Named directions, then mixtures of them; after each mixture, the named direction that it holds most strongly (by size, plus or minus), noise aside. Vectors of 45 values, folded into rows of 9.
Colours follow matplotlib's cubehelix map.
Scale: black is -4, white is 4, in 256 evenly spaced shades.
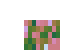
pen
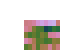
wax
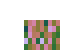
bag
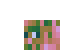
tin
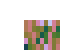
bag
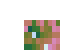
tin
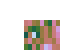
tin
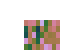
tin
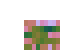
wax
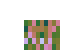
bag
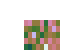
tin
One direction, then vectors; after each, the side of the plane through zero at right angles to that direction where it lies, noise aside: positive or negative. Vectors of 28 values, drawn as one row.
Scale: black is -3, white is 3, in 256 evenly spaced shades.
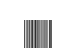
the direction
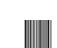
negative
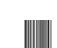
negative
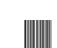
negative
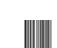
negative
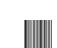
negative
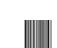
negative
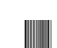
negative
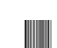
negative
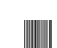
positive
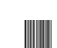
negative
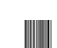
negative
